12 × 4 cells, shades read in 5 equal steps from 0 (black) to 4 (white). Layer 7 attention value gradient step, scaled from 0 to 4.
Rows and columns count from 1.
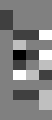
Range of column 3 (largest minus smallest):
2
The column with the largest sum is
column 4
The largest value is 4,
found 3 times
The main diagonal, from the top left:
2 2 2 4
